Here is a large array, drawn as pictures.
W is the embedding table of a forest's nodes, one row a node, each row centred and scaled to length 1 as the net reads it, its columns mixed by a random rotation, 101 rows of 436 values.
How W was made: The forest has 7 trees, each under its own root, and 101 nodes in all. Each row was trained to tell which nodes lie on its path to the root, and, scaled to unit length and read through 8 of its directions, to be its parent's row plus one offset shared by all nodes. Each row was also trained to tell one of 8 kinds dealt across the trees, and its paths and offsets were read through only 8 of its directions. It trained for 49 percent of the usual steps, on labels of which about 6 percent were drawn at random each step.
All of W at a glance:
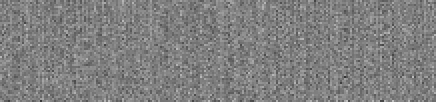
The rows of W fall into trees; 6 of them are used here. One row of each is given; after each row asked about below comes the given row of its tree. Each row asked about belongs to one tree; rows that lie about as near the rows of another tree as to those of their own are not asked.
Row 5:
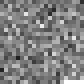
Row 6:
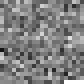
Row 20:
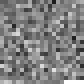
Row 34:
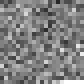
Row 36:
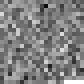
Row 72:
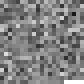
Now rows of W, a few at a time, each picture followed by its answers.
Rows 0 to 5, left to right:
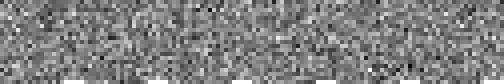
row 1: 5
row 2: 20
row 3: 20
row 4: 36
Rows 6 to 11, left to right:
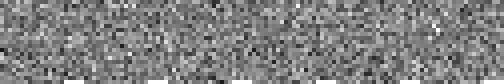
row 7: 5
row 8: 5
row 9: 34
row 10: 5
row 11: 6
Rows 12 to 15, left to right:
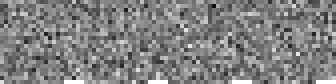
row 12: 6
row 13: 36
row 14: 36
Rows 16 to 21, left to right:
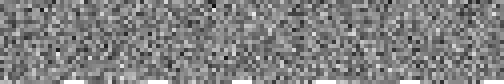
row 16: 20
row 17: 34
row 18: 36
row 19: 20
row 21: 20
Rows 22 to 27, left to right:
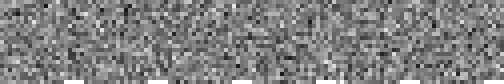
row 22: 36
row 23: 36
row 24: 72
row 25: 34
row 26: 20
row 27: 34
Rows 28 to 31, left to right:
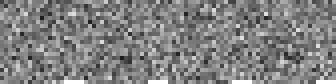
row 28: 6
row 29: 6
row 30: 5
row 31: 20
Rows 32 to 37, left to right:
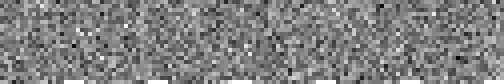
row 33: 20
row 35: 34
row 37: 5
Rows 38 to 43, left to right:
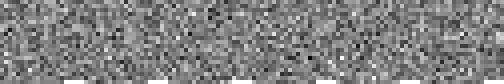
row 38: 72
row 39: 6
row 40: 6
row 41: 72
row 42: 34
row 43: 20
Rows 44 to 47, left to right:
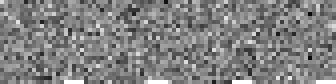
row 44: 5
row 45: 5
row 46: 36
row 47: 72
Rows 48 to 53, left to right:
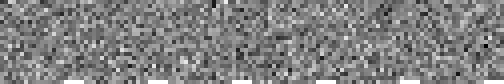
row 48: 20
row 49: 20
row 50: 36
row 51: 34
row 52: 5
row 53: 34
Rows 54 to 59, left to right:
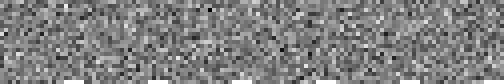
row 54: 72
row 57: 72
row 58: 72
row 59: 34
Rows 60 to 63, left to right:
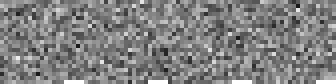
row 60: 72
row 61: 36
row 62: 72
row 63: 36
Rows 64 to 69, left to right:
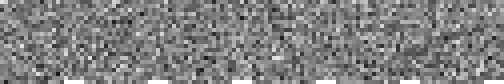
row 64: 36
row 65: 20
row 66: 5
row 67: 5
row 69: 34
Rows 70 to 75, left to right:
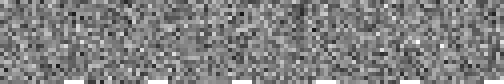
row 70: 36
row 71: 5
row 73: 20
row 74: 36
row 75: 36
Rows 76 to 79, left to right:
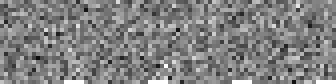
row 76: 6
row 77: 36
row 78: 72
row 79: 34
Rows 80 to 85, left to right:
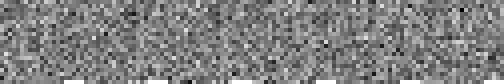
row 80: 72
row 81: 20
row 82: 20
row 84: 34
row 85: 36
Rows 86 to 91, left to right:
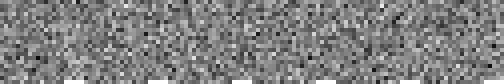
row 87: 6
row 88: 36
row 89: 72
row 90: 34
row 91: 5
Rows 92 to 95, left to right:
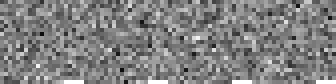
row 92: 34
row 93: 34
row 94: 20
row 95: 36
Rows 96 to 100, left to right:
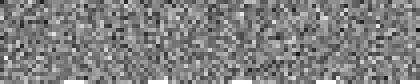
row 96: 20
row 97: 6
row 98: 20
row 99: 72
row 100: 20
